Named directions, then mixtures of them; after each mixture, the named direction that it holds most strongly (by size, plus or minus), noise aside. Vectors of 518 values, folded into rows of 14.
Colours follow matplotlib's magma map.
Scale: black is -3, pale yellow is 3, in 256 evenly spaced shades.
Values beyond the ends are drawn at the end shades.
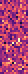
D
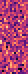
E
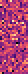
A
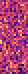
E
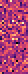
A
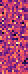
A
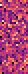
A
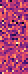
A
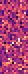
D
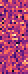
A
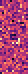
A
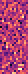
E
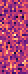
E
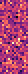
D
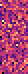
A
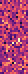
D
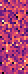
D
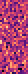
E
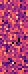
D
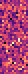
D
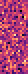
E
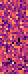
D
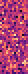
E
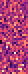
E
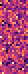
D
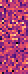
A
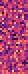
A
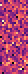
D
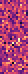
D
